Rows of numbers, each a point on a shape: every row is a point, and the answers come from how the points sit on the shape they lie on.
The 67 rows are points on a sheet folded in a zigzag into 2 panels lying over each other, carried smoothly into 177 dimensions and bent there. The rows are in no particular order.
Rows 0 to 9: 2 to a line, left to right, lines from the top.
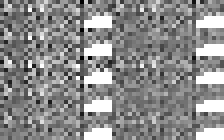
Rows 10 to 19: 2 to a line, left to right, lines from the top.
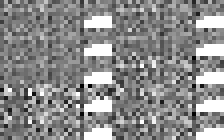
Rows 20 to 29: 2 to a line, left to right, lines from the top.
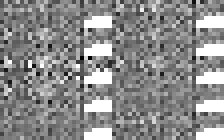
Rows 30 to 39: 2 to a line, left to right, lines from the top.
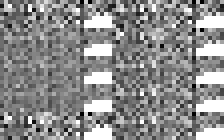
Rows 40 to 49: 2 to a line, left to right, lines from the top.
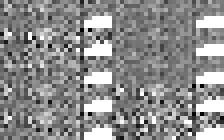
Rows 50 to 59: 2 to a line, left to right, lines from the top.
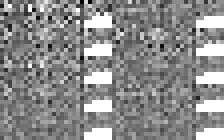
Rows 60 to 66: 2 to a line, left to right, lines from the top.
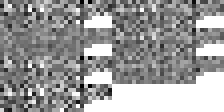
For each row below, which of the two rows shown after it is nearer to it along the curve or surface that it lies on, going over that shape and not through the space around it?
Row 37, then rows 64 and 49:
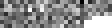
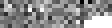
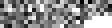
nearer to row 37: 49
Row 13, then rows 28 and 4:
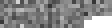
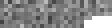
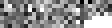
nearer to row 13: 28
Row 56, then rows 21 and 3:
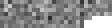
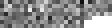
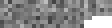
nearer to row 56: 21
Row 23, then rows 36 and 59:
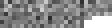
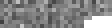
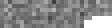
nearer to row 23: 36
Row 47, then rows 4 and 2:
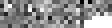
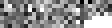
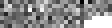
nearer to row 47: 4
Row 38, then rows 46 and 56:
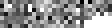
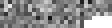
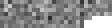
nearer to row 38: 46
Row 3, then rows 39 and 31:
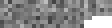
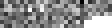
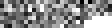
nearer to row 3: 39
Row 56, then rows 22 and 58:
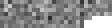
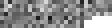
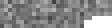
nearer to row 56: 58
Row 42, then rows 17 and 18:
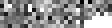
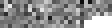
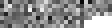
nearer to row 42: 17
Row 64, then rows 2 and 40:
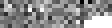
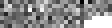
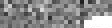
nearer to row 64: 40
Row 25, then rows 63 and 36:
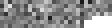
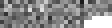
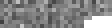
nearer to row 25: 63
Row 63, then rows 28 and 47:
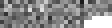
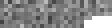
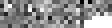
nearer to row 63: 28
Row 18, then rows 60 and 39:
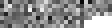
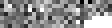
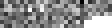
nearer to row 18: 39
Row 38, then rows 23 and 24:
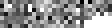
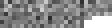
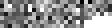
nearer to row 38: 24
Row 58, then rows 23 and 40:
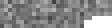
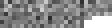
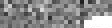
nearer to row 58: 40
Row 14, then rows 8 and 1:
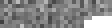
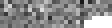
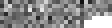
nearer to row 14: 1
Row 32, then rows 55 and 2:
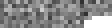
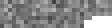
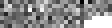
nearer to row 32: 55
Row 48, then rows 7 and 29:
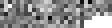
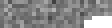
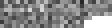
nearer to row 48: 7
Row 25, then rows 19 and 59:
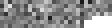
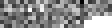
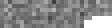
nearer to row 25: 59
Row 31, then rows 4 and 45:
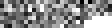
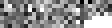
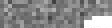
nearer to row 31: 4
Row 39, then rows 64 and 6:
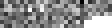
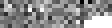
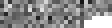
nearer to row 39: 6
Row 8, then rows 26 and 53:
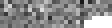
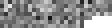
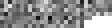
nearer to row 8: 26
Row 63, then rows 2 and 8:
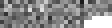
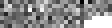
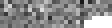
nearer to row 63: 2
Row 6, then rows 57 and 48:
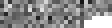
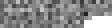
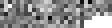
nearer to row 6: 48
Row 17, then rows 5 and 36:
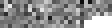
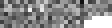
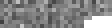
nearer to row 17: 5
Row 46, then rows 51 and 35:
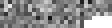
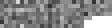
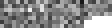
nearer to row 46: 35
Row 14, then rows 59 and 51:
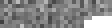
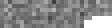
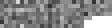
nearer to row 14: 51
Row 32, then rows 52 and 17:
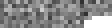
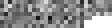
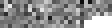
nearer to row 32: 17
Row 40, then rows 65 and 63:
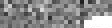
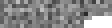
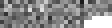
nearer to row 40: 65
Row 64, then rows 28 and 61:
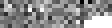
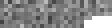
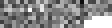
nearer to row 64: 61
